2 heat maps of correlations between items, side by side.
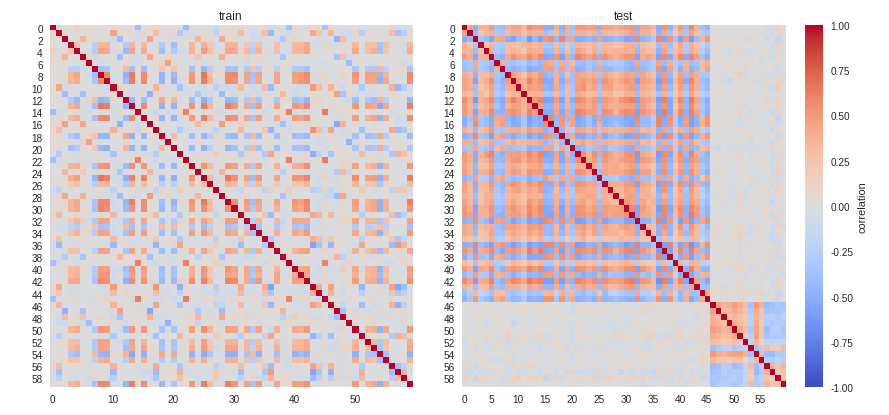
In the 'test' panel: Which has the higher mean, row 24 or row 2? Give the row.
24
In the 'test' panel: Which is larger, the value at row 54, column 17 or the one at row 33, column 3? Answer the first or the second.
the second
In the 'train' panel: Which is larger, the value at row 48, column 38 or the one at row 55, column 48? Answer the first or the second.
the second
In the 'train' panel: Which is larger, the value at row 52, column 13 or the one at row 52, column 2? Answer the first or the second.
the first
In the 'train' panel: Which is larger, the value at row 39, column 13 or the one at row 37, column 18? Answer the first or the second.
the first
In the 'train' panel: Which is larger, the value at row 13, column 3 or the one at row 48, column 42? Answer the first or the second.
the first
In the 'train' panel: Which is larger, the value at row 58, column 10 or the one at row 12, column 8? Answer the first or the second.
the first
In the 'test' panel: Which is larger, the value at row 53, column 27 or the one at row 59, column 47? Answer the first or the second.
the first
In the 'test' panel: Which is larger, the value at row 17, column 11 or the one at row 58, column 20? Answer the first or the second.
the first
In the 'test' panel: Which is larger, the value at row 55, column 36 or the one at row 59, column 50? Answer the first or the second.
the first
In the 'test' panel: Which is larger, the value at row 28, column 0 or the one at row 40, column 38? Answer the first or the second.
the first
